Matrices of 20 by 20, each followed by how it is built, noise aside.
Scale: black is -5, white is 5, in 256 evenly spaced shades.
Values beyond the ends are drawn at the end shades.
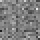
low rank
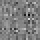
low rank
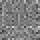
low rank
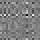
low rank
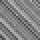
Toeplitz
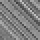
Toeplitz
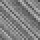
Toeplitz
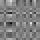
low rank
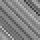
Toeplitz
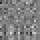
low rank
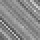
Toeplitz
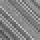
Toeplitz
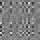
low rank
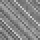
Toeplitz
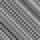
Toeplitz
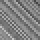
Toeplitz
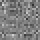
low rank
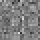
low rank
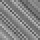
Toeplitz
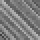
Toeplitz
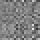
low rank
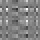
low rank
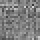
low rank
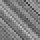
Toeplitz
